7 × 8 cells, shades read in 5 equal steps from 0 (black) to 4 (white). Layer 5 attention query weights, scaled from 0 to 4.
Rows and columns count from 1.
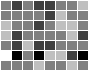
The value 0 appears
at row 6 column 2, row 6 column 4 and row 6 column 8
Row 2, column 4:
2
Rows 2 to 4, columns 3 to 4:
2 2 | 2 1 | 2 2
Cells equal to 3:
12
